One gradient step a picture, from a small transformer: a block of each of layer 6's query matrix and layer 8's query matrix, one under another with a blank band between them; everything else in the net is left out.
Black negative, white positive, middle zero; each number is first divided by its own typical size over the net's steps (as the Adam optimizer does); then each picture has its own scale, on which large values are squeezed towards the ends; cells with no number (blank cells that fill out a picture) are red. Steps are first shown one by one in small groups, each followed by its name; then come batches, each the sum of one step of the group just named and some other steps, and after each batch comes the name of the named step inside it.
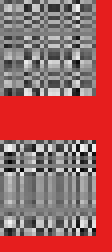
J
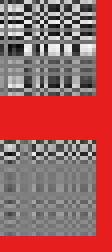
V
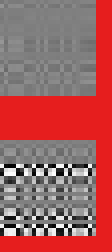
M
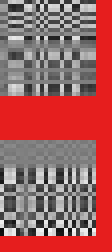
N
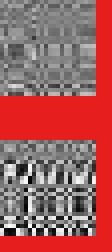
J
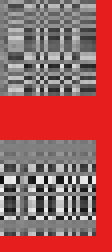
N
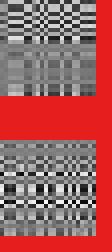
N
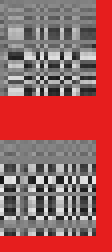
V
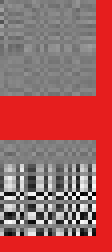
V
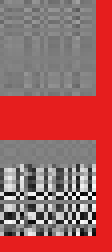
M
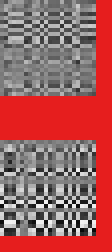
J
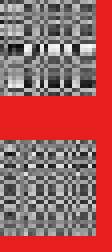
V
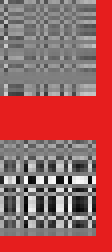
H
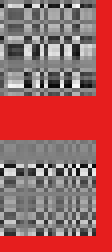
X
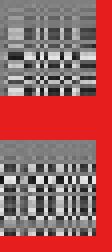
X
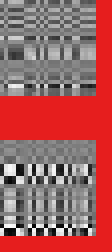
X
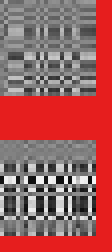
H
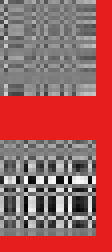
H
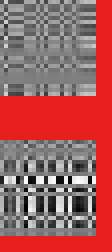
H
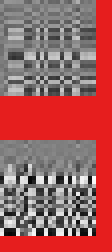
H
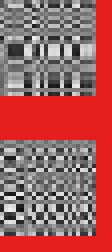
X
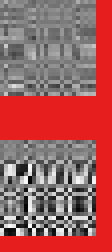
H
